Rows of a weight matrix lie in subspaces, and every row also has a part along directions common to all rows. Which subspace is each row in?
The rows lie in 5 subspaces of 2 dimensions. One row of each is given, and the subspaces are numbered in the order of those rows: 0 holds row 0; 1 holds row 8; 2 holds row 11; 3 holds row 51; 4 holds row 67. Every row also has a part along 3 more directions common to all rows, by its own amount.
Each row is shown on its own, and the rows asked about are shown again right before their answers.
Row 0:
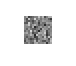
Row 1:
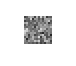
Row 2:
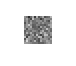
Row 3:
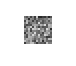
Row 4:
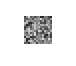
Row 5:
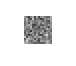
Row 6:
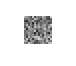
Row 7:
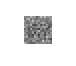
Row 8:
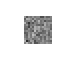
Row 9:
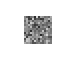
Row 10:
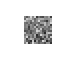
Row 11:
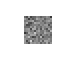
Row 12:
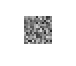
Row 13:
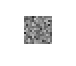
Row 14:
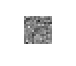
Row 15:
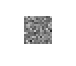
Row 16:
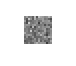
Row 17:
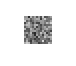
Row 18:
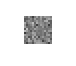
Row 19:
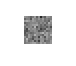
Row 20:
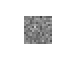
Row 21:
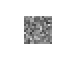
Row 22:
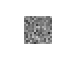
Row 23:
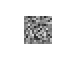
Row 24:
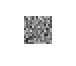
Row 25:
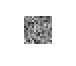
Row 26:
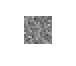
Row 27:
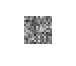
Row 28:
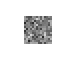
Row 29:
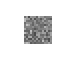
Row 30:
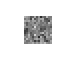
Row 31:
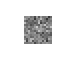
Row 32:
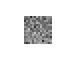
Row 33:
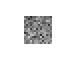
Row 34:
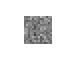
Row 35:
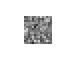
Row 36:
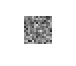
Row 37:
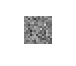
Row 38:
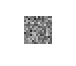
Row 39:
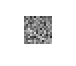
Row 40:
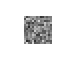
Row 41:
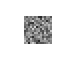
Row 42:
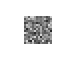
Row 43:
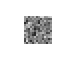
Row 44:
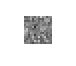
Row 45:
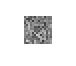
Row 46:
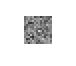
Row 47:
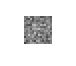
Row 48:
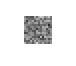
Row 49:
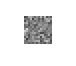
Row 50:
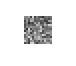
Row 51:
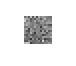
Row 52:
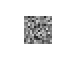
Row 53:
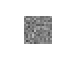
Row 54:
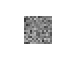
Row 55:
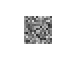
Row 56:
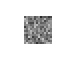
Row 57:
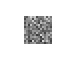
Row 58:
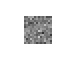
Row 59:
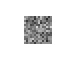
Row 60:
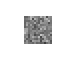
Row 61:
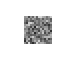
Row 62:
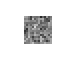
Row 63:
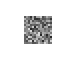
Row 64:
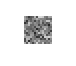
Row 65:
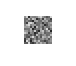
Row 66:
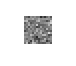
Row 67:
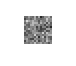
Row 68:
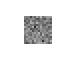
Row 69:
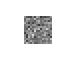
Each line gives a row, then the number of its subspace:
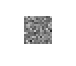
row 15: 2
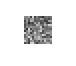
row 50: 3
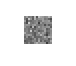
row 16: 0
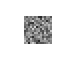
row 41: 2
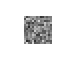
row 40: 1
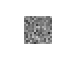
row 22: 1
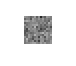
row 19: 4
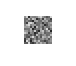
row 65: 2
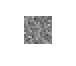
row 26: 3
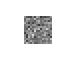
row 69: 1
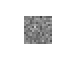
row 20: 3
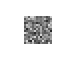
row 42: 2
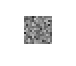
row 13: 3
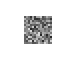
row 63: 3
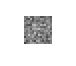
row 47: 0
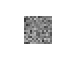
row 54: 3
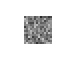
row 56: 3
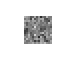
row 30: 4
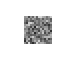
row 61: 2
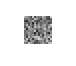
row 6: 1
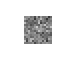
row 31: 4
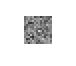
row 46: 0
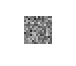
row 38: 0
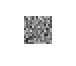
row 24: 0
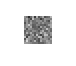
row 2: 0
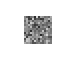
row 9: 0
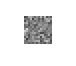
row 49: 4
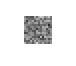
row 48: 2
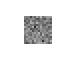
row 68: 3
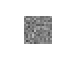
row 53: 1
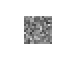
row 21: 3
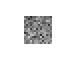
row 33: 2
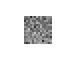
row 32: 3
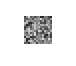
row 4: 0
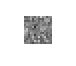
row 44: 4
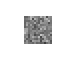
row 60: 4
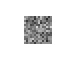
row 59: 4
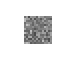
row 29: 3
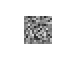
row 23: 1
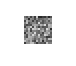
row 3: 0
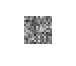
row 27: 4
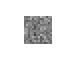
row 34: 4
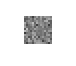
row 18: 3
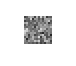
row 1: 4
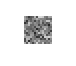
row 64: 2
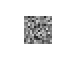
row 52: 1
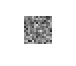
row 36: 2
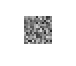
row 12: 2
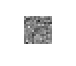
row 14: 1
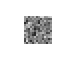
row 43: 1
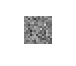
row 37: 0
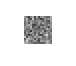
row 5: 0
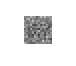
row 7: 0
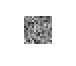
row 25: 1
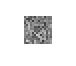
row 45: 1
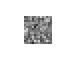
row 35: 4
